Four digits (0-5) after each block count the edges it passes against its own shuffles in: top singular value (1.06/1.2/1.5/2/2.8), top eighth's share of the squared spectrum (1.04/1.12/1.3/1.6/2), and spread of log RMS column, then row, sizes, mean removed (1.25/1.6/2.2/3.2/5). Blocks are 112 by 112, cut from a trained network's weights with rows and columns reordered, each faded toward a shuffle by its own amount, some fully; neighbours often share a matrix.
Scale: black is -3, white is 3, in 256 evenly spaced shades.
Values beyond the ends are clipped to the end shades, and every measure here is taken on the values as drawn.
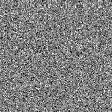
3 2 0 0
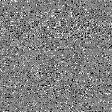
3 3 0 3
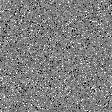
2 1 0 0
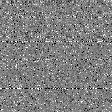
4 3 0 2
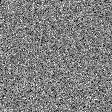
0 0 0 0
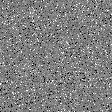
1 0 0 0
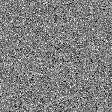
2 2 0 0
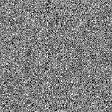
4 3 2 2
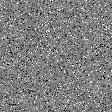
0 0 0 0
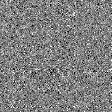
3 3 2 2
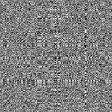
5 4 2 3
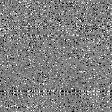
4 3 0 3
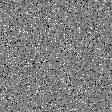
0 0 0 0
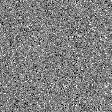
2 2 1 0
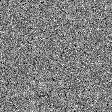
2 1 0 0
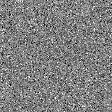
2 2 1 0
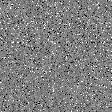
3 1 0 1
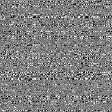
4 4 1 4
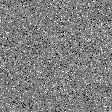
1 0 0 0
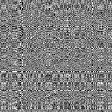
5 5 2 4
